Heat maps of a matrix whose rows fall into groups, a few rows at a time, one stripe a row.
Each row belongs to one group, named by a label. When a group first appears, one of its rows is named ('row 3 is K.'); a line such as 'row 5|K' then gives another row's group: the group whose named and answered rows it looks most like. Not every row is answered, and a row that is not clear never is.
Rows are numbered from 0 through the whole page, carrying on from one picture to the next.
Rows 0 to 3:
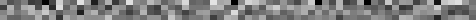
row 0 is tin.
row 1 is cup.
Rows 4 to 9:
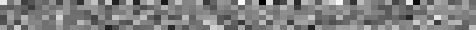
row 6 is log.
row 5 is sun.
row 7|cup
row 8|tin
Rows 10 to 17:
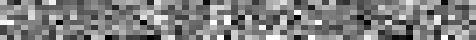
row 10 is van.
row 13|van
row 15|tin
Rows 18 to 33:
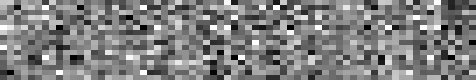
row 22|log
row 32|log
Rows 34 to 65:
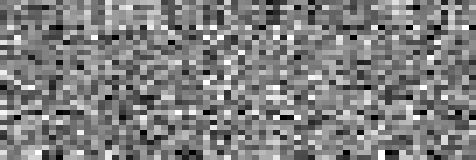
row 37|sun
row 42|cup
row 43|log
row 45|sun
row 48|van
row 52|log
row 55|log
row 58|log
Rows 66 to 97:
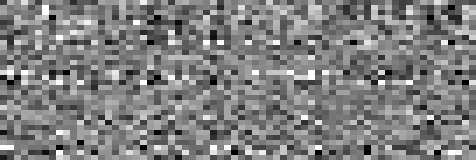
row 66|cup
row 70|log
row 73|log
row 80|cup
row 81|cup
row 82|log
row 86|cup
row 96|tin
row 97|log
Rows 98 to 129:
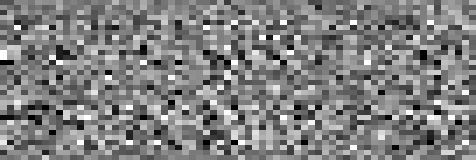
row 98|log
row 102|sun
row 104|van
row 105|tin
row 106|tin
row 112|van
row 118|cup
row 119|tin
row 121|sun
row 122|cup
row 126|tin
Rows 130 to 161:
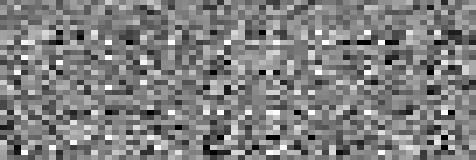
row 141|cup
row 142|log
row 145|van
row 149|sun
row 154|van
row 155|log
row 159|van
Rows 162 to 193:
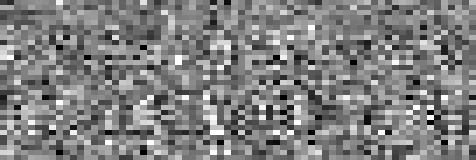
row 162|log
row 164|sun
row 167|cup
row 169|cup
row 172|van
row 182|log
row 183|tin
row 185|tin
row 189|tin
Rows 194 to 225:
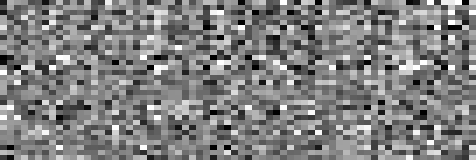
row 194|tin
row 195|sun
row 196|van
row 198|van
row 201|sun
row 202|van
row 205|log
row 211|van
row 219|cup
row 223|log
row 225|log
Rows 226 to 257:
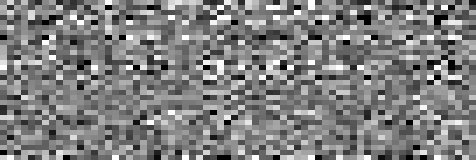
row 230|tin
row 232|sun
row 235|van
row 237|van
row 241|tin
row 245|van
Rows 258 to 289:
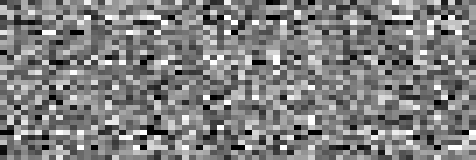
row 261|sun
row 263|tin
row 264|van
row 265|tin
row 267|cup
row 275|cup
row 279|van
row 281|cup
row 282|cup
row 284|log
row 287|tin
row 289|cup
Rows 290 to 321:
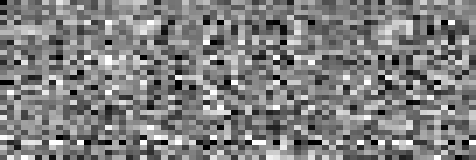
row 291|tin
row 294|sun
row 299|sun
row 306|log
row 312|van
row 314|log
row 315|sun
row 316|van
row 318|log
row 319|van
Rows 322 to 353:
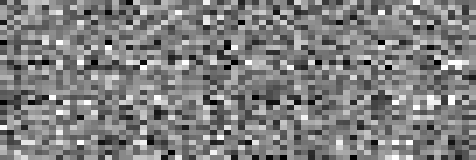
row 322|tin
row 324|log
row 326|tin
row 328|sun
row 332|sun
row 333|cup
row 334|tin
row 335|log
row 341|van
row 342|sun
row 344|log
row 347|van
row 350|log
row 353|sun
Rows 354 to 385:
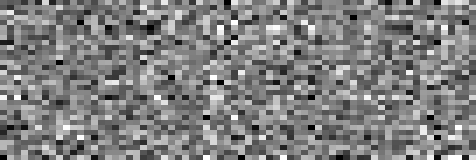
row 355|log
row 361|tin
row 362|log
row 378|log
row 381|tin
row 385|tin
